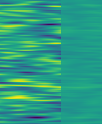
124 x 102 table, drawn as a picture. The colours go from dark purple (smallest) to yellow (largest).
The grain runs across in streaks. A few values lie far out on both sides of the bulk. No overall slope runs across the table. A vertical seam about 60% of the way across splits the table, and the right part is calmer.
